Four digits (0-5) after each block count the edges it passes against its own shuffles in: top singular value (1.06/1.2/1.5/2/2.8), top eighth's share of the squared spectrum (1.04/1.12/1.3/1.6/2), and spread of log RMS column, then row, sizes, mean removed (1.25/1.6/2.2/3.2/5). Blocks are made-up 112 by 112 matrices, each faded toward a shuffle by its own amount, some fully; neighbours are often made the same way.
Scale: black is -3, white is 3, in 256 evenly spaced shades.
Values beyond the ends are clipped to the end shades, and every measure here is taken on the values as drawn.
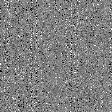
1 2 3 0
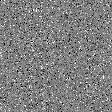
1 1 1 0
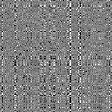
5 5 4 3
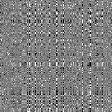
5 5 4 3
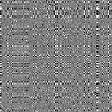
5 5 4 4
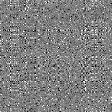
5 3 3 2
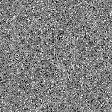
3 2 0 0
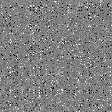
4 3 2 2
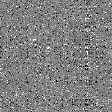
4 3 2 2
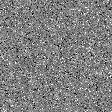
0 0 0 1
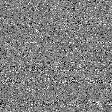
1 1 0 3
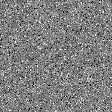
0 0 0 0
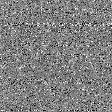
1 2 0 3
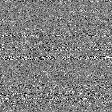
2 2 0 4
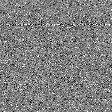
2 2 0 3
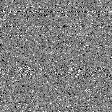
1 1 0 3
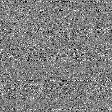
1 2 0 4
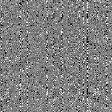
4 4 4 2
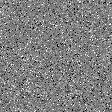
0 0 0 0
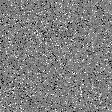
0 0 0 0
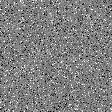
2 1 0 0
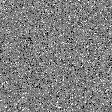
0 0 0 0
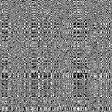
5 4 4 4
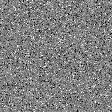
2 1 0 0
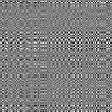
5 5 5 5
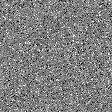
1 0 0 0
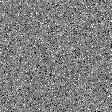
1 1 0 0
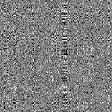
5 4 3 2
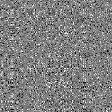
4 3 2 2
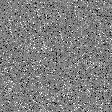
2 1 0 0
